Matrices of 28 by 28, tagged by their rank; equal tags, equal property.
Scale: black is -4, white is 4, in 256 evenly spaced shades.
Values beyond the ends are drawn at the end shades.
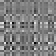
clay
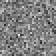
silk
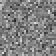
silk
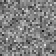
silk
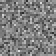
silk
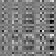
clay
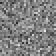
silk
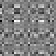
clay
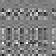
clay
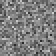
silk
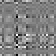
clay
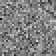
silk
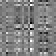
clay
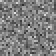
silk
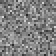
silk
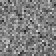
silk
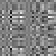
clay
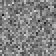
silk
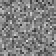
silk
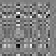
clay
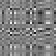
clay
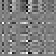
clay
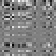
clay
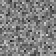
silk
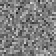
silk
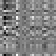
clay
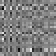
clay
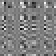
clay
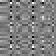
clay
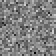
silk
